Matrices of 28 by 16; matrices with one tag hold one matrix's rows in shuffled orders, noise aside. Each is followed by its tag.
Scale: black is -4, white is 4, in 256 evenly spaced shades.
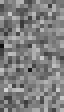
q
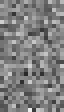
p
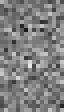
p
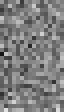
q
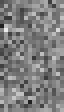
q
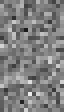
p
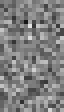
p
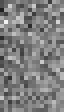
q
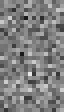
p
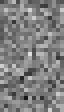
p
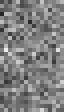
q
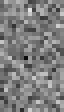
p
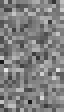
q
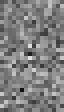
p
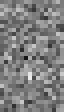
p
